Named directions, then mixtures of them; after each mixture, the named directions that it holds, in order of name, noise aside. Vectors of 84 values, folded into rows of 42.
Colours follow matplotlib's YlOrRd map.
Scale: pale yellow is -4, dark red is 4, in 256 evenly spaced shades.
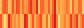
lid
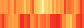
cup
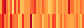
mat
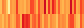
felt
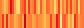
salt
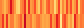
salt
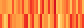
lid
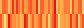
lid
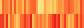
cup, mat, salt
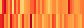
mat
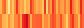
cup, felt, lid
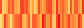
lid, mat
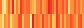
mat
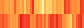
cup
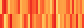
lid, mat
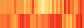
cup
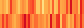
cup, felt, salt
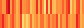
felt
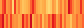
cup, mat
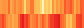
cup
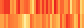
cup, felt, salt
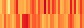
felt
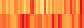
cup, felt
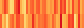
salt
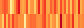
salt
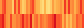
cup, mat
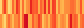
felt, lid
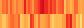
cup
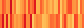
mat, salt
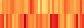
cup, lid, salt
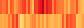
cup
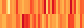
felt
